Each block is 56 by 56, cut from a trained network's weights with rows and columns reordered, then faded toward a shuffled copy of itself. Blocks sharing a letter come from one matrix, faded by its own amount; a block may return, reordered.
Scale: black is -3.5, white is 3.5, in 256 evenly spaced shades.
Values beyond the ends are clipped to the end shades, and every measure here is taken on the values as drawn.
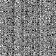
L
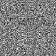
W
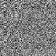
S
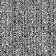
L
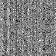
L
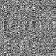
S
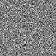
W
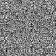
W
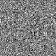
W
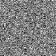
W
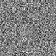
S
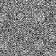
W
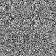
S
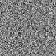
S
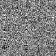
W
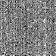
L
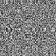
S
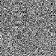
W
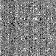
L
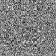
W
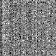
L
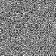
S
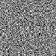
S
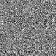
S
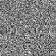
S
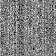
L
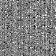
L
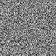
S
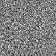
W
